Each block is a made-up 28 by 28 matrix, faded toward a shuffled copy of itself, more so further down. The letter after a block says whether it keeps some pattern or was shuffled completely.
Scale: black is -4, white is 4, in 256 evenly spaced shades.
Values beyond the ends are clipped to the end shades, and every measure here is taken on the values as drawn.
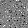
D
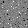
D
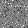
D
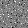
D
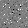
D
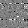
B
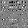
B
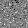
D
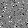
D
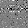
B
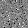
D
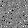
D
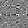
B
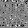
B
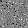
D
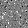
D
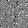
D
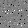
D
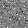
D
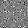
B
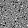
D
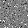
D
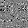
B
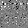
B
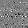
B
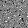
D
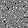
D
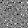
B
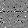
B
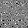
B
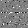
B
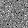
D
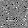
B
